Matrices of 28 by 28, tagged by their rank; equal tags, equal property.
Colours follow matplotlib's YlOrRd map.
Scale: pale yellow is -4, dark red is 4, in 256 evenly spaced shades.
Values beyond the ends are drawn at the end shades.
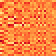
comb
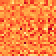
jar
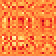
comb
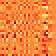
comb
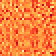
jar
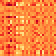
comb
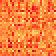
jar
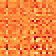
comb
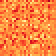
jar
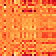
comb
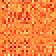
jar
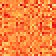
jar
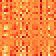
comb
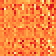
jar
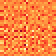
comb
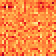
jar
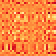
comb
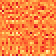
jar
